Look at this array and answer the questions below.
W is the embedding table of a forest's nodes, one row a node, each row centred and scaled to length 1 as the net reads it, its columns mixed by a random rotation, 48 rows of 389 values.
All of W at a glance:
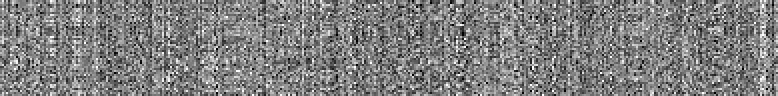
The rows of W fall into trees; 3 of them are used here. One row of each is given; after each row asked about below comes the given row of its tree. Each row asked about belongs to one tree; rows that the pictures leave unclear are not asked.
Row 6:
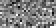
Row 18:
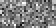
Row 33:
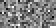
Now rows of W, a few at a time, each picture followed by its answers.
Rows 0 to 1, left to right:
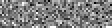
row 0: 18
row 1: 18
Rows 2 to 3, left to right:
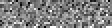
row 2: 6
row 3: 6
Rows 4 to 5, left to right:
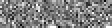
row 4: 18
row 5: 18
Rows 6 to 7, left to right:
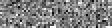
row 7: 18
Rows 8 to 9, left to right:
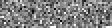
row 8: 33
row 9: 33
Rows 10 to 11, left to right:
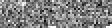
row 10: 18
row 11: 6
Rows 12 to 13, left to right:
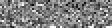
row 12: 18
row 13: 6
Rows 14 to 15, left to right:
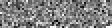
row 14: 6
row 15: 6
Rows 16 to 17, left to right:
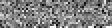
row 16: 6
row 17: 6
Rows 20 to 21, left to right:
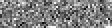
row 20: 18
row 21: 18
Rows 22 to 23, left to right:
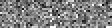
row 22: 6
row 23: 33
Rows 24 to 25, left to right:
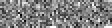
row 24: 18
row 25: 18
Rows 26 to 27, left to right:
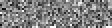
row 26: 6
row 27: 18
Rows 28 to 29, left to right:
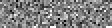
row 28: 6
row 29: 33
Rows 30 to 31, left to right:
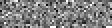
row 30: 33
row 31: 33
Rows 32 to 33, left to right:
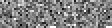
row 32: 18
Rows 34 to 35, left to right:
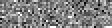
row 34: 33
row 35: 6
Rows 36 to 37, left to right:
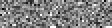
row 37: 18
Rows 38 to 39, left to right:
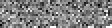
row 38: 6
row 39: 6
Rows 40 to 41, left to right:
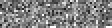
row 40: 6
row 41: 33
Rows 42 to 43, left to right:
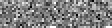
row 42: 18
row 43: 18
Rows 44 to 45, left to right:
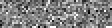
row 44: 6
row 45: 33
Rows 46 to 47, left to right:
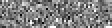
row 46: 18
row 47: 18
